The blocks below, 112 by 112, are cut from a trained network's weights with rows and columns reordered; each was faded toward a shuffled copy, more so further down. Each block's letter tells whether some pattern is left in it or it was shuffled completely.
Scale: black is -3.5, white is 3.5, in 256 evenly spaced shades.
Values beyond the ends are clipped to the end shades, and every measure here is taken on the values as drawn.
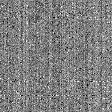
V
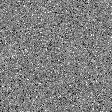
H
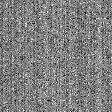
V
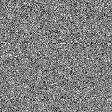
V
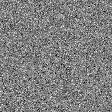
H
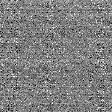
V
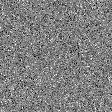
H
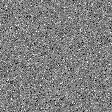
H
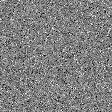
H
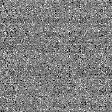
V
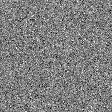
H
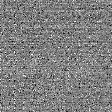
V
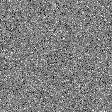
H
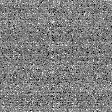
V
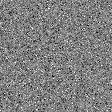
H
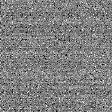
V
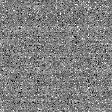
V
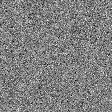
H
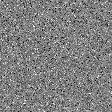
H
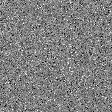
H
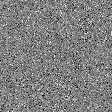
H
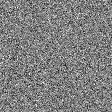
H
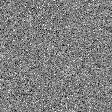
H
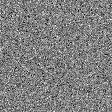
H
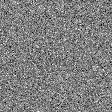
H
